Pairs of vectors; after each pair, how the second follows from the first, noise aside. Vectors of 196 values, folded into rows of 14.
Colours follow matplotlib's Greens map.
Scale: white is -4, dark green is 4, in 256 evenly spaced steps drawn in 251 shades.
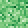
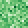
sign-scrambled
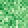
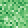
sign-scrambled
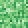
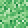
sign-scrambled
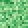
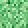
shuffled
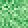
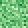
shuffled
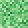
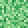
shuffled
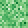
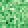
shuffled
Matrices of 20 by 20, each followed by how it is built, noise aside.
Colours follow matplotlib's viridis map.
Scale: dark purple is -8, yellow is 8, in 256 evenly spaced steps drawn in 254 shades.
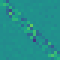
banded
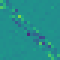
banded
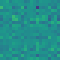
low rank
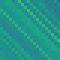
Toeplitz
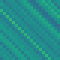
Toeplitz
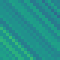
Toeplitz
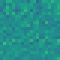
low rank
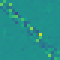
banded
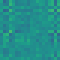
low rank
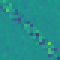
banded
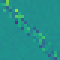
banded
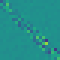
banded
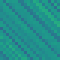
Toeplitz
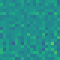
low rank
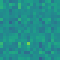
low rank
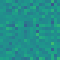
low rank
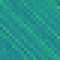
Toeplitz
